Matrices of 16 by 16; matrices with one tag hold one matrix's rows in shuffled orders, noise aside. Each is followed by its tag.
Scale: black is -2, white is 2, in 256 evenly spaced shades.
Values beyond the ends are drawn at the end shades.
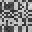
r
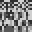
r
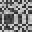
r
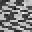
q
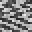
q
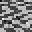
q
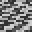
q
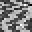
q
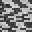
q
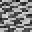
q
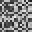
r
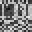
r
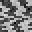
q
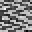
q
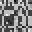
r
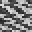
q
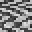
q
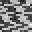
q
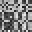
r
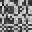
r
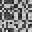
r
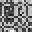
r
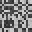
r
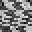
q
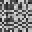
r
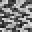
q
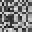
r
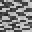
q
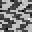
q
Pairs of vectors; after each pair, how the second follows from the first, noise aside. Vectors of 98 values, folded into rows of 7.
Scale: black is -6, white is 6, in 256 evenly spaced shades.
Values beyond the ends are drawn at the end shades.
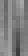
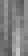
negated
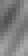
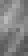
negated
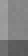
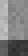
scaled up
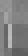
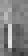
scaled up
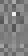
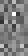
scaled up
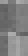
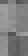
negated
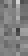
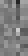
negated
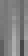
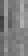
wrapped around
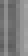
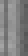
negated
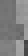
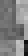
scaled up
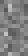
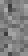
negated
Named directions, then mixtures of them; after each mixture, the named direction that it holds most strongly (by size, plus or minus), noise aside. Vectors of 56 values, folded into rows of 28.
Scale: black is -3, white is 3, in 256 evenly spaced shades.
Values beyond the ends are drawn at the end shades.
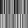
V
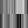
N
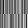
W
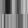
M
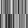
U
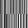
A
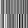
A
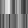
M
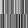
V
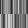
U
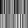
V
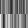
U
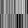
N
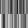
U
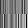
W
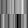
N
